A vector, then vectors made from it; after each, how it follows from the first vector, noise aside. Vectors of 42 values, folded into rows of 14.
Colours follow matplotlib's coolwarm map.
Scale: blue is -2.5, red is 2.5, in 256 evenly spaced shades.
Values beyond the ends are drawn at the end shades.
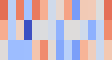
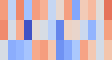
copied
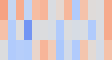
shrunk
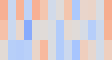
shrunk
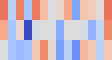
copied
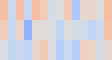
shrunk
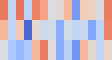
copied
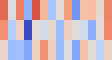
copied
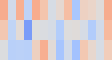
shrunk
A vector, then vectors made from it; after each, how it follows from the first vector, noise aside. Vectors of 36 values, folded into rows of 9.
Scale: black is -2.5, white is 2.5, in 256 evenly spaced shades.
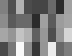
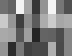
reversed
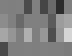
partly zeroed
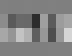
partly zeroed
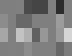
partly zeroed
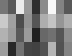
reversed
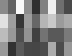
reversed
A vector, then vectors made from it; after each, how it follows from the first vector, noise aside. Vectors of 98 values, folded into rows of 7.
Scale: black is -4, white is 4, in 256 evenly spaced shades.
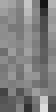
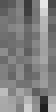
negated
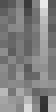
negated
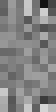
sign-scrambled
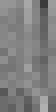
shrunk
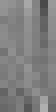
shrunk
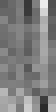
negated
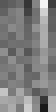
negated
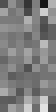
sign-scrambled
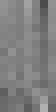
shrunk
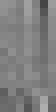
shrunk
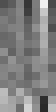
negated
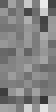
sign-scrambled
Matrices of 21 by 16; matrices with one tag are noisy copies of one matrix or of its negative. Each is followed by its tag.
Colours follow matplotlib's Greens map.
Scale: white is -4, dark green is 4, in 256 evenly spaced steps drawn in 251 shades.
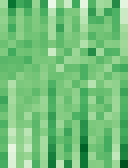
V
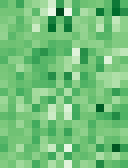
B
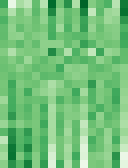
V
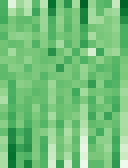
V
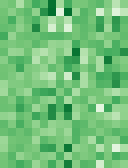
B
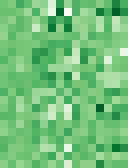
B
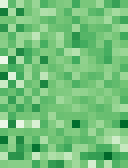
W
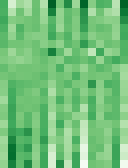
V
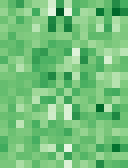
B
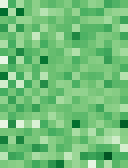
W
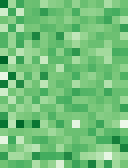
W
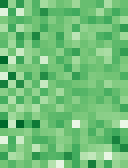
W
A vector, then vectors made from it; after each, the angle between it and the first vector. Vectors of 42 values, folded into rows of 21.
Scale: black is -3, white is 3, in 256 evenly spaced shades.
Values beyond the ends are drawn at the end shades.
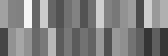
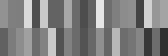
nearly parallel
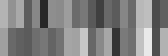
partly opposed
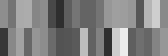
partly aligned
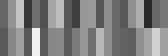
partly opposed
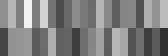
nearly parallel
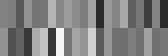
partly opposed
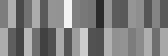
partly opposed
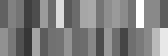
partly opposed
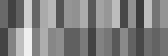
partly aligned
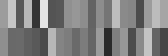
partly aligned
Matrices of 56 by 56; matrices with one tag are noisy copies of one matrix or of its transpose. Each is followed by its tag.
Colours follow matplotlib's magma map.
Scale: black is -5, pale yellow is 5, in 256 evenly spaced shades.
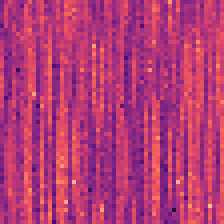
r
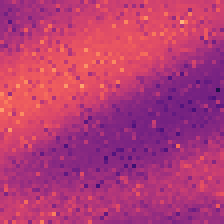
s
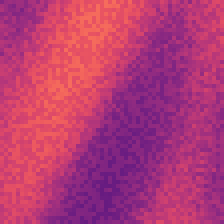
s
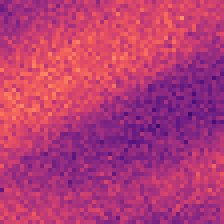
s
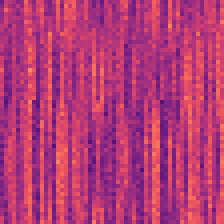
r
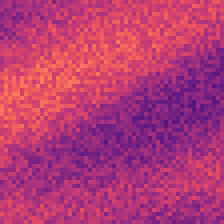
s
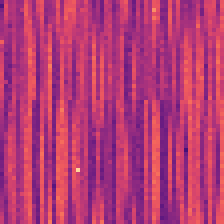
r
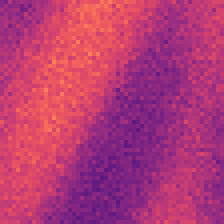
s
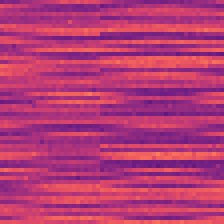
r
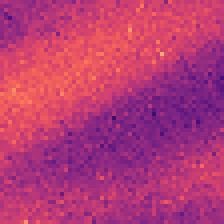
s
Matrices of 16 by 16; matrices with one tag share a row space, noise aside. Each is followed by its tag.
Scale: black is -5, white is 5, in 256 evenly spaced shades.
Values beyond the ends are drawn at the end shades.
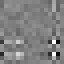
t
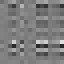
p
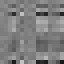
p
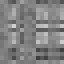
p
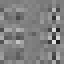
t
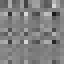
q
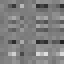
p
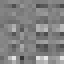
p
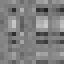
p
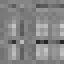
p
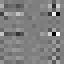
t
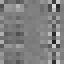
t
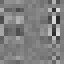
t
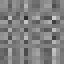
q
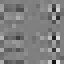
t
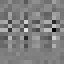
q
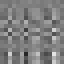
q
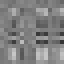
p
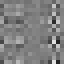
t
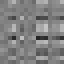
p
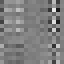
t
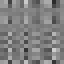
q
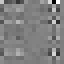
t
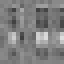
p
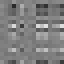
p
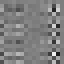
t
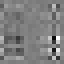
t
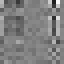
t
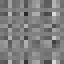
q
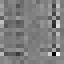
t
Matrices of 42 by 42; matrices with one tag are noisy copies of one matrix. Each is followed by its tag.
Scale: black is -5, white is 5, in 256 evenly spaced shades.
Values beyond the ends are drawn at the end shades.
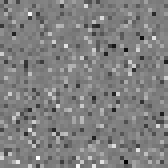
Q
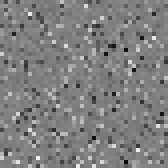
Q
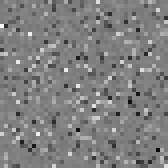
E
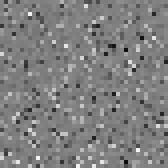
Q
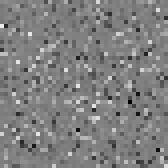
E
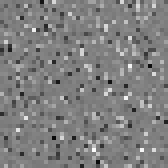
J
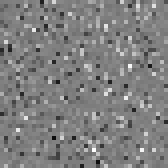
J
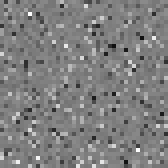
Q
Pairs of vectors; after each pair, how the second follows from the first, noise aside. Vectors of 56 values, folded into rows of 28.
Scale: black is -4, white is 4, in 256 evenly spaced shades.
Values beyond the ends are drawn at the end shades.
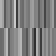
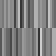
reversed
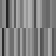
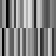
scaled up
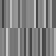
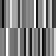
scaled up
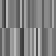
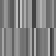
reversed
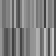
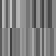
reversed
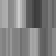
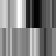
scaled up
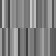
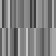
negated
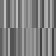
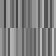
negated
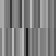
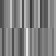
negated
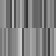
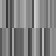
reversed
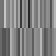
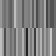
reversed
